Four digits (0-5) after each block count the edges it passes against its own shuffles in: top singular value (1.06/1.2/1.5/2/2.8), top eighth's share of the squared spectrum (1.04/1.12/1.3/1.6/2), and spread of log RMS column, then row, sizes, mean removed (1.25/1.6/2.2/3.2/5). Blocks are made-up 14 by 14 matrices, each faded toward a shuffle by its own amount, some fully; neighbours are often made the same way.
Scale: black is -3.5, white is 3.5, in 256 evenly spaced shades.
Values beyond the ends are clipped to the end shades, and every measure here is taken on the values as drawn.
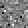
0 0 0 0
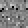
1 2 0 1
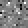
0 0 0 1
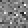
1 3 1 1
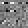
2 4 0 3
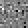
1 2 0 1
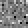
0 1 0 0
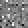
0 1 0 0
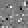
0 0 0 0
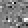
2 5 0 1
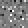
0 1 0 0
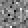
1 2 0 0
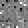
0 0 1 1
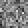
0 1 1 0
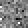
1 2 0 0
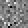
1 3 1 0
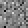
1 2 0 0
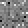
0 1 0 1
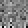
2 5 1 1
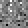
1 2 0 0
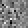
0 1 1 0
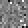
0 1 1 0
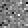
1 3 0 0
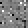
0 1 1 0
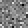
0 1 1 0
